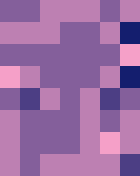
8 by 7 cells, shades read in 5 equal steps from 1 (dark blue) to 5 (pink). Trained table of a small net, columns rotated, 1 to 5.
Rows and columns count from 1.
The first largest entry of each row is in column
3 1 7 1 3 1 6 1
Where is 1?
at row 2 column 7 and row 4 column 7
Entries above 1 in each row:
7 6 7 6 7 7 7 7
